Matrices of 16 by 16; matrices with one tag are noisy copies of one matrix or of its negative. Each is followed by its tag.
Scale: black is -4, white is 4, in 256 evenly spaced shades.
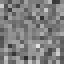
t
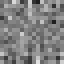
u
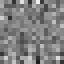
u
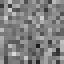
t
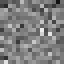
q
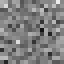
q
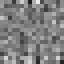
u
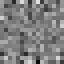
u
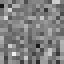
t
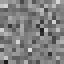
q
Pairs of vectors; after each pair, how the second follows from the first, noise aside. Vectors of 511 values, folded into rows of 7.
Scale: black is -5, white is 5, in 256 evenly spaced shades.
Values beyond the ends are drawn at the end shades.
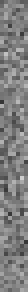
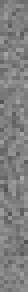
shrunk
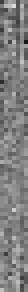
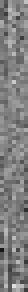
reversed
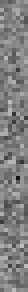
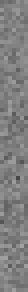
shrunk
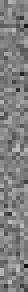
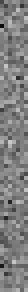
reversed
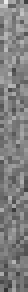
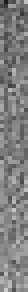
negated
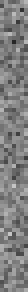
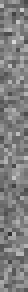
negated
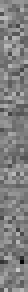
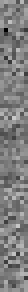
reversed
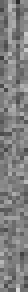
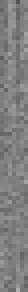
shrunk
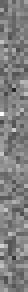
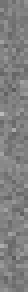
shrunk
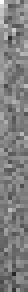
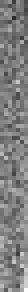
reversed
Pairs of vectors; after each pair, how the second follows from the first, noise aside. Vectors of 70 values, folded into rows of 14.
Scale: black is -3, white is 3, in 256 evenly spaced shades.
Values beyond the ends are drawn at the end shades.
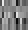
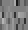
partly zeroed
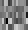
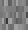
shrunk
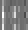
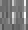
reversed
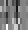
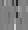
partly zeroed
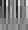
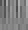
shrunk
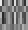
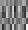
reversed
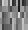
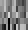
reversed
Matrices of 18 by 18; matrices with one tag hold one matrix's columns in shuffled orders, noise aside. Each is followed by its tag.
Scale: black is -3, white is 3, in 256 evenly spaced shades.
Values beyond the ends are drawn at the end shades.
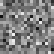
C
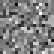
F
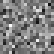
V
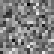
F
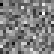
F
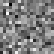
F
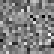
C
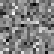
F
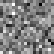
F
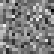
V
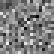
C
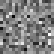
C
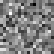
F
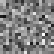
C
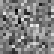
V
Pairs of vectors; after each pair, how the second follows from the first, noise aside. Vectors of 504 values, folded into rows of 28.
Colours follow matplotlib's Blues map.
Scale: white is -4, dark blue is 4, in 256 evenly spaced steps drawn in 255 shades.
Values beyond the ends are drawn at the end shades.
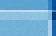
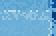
partly zeroed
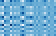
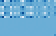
partly zeroed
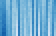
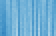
shrunk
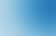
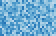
shuffled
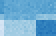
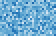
shuffled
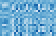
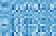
negated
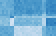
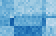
negated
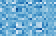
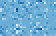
partly zeroed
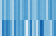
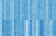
shrunk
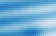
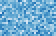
shuffled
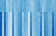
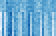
negated
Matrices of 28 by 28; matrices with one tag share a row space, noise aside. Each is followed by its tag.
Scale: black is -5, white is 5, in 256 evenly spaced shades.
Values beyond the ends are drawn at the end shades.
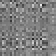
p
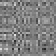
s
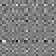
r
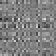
s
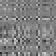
s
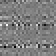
s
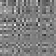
s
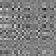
s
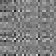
s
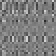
r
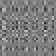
r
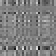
s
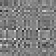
s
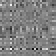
p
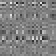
p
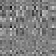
p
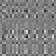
r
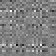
p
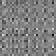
r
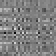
s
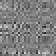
s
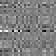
s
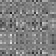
p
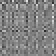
r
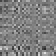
s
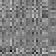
p
